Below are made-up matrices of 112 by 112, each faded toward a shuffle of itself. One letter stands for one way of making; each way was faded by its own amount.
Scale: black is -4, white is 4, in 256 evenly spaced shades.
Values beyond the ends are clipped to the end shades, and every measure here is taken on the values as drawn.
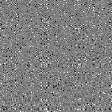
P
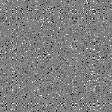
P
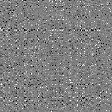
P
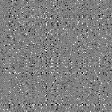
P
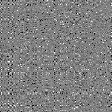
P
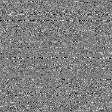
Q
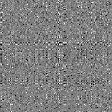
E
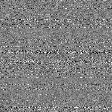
Q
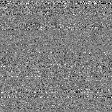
Q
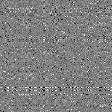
E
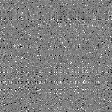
P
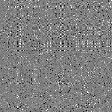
P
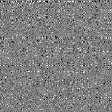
E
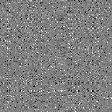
P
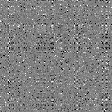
P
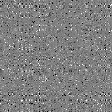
P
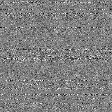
Q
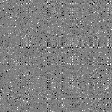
P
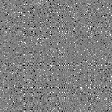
P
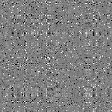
P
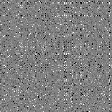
P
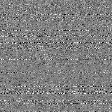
Q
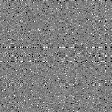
E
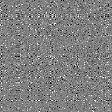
E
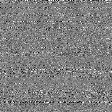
Q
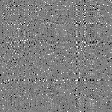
P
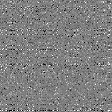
E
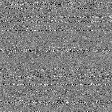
Q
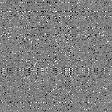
E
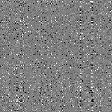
P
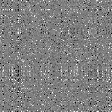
P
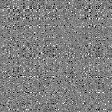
E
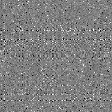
E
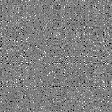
P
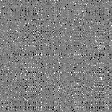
P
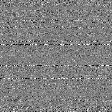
Q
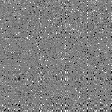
P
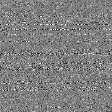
Q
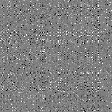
P
